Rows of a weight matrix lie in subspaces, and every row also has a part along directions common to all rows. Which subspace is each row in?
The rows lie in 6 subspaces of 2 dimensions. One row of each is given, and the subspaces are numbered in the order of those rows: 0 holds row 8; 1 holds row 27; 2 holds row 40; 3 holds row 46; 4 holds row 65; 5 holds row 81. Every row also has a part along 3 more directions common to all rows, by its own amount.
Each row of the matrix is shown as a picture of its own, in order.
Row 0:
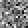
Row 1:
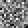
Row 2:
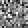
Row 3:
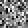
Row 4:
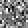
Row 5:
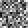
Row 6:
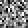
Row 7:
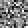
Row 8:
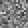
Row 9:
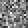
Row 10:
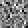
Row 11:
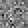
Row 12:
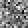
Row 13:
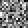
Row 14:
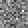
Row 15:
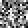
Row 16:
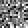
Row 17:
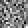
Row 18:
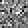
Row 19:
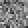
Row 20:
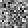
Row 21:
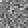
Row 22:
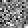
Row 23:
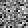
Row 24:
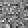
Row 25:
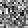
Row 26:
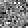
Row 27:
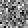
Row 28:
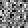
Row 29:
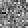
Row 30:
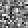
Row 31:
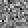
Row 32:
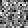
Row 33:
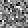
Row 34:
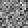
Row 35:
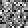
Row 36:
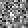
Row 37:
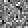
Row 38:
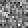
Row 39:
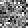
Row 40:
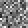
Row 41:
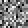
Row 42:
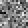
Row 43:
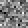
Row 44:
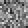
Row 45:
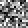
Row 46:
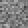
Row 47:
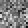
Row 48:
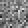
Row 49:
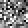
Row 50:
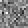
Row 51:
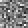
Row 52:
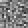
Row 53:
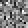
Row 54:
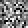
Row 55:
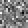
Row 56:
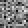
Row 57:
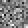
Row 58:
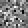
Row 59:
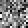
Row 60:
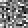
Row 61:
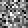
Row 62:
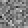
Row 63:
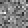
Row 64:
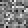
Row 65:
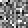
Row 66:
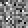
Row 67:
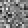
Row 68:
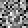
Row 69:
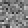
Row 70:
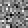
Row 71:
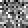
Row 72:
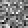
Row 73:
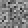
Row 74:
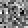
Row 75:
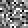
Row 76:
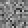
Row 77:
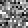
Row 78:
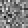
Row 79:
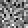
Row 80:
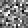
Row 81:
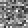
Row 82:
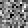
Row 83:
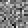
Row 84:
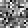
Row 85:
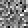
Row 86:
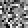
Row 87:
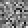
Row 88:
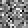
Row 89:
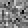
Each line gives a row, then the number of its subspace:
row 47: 5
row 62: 4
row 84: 5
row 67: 3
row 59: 5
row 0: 1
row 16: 3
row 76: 4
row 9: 2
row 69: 3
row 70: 3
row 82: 2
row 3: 1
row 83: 4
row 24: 3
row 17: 4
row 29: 0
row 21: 5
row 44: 3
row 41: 1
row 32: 2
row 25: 1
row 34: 2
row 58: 0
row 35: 2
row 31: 1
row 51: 5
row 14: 4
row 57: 4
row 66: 4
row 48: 5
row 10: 4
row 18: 3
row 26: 0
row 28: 2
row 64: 5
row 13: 2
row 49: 5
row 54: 4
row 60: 5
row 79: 4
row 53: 4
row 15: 2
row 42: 0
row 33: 1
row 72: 3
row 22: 4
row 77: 0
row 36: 2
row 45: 0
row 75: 4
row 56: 5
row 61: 2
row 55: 1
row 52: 5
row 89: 1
